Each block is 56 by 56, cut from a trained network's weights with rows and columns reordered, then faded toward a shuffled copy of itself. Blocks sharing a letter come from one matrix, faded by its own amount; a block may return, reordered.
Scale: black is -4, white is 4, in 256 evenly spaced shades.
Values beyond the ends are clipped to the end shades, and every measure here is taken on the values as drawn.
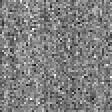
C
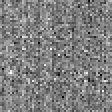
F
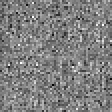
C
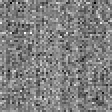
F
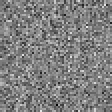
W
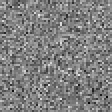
W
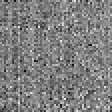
F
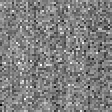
C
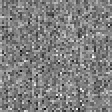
C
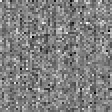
F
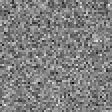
W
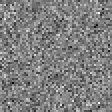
W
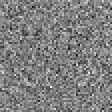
W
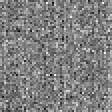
C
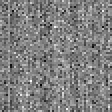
F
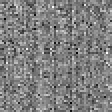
F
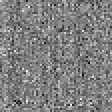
C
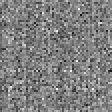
C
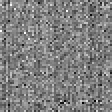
F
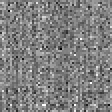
F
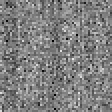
C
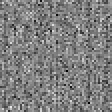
C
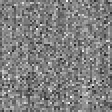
C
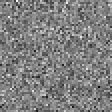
W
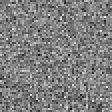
W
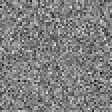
W
